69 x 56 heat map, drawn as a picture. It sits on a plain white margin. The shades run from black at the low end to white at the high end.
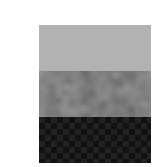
It is made of 3 by 1 panels. Panel 1,1: high, flat. Panel 2,1: middling, blotchy, faint in contrast. Panel 3,1: very low, checkered, faint in contrast.
